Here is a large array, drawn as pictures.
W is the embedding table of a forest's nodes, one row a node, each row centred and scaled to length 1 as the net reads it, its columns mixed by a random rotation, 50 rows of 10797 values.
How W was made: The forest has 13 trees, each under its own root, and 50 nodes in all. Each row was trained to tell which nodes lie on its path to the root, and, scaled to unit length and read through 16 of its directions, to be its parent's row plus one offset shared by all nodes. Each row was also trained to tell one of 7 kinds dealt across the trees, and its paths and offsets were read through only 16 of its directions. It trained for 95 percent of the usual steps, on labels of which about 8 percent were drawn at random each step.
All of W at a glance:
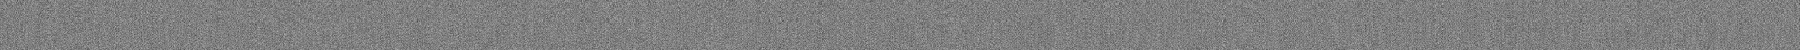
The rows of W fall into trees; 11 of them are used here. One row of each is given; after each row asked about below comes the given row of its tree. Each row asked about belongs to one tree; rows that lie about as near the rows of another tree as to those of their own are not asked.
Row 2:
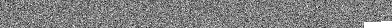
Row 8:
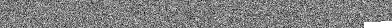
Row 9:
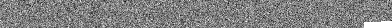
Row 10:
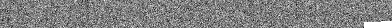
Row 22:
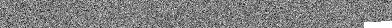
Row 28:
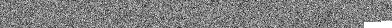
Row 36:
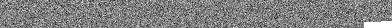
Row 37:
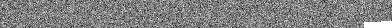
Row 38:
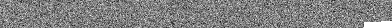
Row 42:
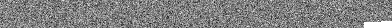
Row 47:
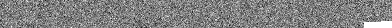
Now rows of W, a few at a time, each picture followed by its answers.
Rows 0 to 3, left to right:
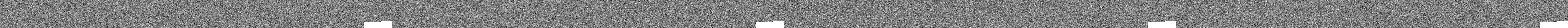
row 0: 42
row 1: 28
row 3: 10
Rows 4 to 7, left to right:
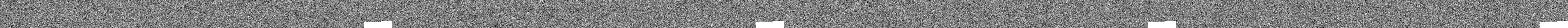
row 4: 10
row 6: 38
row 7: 47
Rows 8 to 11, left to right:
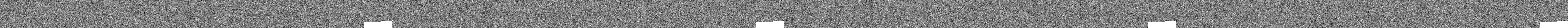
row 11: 47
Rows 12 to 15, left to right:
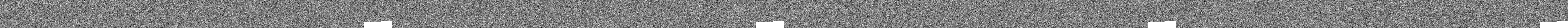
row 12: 2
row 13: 2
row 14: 36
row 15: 8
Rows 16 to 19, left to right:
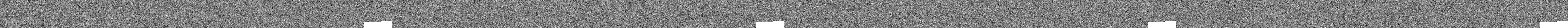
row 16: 47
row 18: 42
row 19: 22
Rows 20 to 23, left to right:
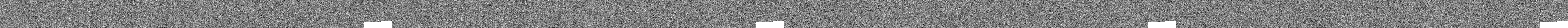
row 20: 9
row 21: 9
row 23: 47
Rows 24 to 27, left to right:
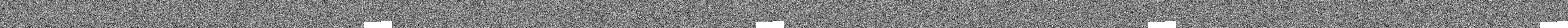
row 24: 37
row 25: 10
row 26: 36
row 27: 37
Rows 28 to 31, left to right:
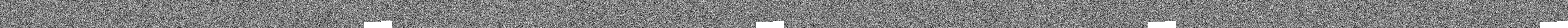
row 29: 10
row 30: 47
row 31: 28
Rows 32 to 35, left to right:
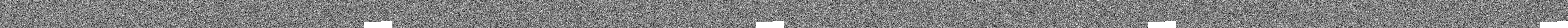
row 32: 36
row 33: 38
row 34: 37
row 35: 9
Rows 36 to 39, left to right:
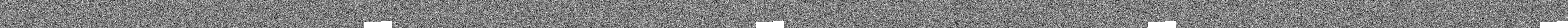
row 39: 36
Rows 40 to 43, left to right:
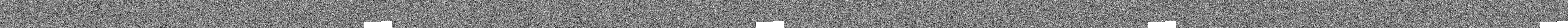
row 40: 9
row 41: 38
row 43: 37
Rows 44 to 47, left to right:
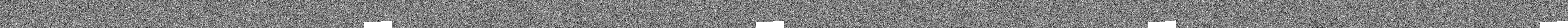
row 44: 2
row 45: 38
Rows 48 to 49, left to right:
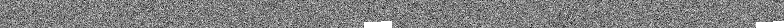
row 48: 2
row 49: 22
